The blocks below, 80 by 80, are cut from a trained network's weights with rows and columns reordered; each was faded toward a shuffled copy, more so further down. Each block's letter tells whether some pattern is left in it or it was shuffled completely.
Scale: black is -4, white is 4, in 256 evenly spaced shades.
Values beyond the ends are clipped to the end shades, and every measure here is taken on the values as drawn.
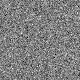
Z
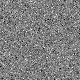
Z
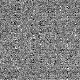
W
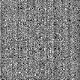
W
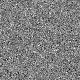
Z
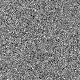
Z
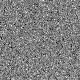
Z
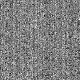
W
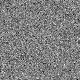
Z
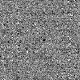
W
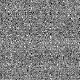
W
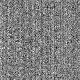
W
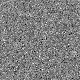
Z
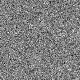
Z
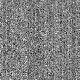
W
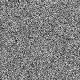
Z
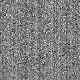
W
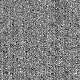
W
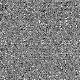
W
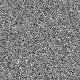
Z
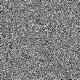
W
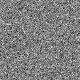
Z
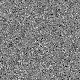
Z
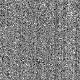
W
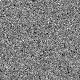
Z
